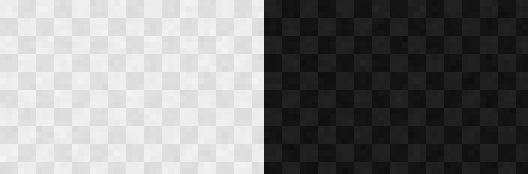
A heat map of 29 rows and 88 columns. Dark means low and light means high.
The table splits into one row of 2 panels. Panel 1,1: very high, checkered, faint in contrast. Panel 1,2: very low, checkered, faint in contrast.
